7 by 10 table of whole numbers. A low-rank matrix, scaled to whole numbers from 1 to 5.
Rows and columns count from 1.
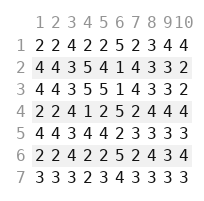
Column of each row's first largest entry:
6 4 4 6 1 6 6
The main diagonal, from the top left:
2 4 3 1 4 5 3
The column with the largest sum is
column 3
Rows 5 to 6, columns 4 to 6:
4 4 2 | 2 2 5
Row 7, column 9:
3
